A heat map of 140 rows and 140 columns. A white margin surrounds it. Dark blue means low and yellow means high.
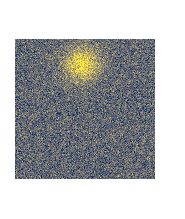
Mirror symmetry: none. Stripes: none. Odd rows or columns: none. Average level on the scale: 40%. Bumps: one, in the top middle. Ninth with the highest average: top middle.
